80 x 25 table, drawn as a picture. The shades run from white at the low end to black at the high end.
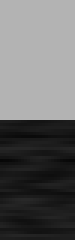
The table splits into 2 rows of 1 panel. Panel 1,1: low, flat. Panel 2,1: very high, streaked across, faint in contrast.
